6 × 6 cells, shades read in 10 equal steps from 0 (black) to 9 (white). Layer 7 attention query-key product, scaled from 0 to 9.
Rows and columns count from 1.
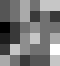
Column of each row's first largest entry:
5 3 4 4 6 6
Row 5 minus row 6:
-4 3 3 1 1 2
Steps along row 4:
up up up down up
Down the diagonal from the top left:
3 4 4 7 4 7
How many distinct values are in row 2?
4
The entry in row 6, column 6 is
7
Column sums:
15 23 28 25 26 35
